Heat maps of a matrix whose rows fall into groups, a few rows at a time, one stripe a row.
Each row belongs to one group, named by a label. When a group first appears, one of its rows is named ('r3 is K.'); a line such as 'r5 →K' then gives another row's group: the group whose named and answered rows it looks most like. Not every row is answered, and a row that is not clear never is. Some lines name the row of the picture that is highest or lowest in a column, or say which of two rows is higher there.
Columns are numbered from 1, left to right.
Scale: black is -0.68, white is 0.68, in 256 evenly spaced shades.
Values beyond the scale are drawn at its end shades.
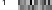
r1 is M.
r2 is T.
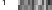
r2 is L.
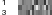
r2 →L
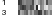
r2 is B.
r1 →L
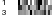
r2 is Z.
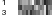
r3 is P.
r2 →L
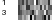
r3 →L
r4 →M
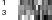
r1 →T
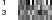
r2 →B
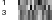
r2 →M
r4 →T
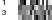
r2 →L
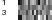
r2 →T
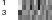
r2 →P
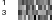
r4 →Z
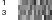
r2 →M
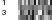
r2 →T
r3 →T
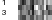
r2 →L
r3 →T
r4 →B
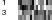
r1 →L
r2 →B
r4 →M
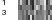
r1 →P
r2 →L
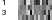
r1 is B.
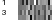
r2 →M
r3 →Z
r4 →M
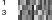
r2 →P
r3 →T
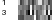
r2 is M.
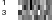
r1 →P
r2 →P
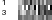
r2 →Z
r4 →L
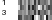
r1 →Z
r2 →T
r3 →Z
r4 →L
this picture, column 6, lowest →2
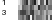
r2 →P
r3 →B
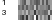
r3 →Z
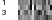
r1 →M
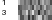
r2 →L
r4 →T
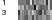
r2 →Z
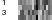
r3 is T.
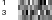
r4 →P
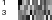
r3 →M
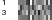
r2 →T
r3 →Z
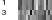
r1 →L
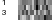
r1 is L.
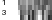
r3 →T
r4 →T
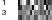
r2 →L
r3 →M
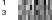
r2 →M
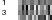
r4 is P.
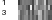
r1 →L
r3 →T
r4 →T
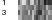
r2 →P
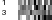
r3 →M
